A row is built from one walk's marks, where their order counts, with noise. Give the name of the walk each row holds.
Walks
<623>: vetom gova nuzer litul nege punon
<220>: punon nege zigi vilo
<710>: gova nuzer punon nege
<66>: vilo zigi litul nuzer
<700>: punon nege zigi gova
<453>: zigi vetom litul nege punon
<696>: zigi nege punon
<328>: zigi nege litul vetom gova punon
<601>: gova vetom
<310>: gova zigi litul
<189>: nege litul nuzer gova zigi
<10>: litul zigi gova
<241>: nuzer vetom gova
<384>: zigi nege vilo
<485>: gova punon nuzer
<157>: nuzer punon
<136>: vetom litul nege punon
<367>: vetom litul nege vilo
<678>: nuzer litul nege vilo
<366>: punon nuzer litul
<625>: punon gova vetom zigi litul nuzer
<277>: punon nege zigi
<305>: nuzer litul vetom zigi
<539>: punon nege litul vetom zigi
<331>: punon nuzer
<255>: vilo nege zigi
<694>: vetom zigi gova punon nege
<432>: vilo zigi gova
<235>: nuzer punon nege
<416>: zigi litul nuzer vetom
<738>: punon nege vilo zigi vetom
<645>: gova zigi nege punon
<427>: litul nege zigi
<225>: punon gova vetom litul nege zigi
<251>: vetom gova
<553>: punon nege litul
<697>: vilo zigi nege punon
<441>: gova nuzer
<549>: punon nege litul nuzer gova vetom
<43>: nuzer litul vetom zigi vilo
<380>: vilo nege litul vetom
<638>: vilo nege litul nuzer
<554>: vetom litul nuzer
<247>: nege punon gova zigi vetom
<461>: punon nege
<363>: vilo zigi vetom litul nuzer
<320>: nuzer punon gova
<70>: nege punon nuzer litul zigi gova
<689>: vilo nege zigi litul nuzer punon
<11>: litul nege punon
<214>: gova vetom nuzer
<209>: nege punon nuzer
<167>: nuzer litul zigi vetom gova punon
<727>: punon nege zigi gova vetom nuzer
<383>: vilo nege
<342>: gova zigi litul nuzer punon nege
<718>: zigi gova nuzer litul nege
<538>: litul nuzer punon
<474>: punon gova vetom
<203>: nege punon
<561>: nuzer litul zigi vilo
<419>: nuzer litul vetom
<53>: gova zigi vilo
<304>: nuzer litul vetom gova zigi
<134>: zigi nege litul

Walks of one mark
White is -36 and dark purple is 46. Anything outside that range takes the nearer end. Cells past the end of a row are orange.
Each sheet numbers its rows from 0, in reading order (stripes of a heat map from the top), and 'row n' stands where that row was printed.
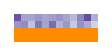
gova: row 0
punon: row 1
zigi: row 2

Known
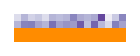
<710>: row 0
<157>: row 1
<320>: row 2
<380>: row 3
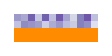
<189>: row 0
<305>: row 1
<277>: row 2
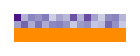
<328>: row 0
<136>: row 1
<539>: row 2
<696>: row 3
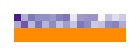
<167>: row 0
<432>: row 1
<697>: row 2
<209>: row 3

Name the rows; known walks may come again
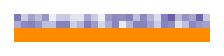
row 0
<136>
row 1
<554>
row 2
<66>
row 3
<255>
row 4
<453>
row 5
<277>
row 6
<189>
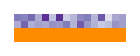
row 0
<700>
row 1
<310>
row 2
<645>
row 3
<416>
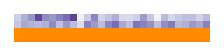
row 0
<53>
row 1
<432>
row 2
<380>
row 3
<342>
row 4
<689>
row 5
<235>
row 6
<441>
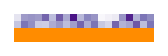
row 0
<697>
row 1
<305>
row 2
<328>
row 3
<678>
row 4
<167>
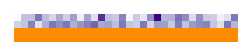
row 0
<384>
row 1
<538>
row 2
<366>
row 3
<241>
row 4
<383>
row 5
<251>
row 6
<625>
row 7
<367>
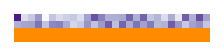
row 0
<549>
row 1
<209>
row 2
<43>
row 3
<320>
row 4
<70>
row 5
<718>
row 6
<539>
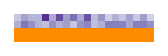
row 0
<203>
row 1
<304>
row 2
<225>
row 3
<623>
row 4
<11>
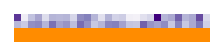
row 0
<419>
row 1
<157>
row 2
<696>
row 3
<710>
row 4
<638>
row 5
<474>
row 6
<427>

